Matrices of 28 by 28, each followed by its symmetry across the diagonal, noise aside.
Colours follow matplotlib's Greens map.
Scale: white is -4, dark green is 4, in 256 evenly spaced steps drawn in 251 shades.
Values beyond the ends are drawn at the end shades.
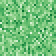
neither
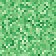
antisymmetric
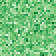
neither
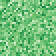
antisymmetric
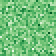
antisymmetric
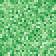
symmetric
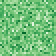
antisymmetric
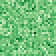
antisymmetric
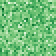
antisymmetric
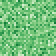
antisymmetric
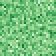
neither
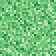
symmetric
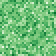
symmetric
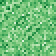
symmetric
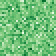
neither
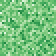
symmetric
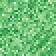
symmetric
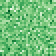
antisymmetric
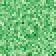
symmetric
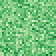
neither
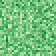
neither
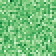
neither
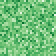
neither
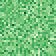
symmetric
